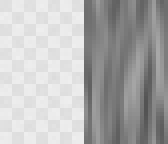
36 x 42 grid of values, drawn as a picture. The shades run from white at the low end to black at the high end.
It is made of 1 by 2 panels. Panel 1,1: very low, checkered, faint in contrast. Panel 1,2: middling, streaked downward.
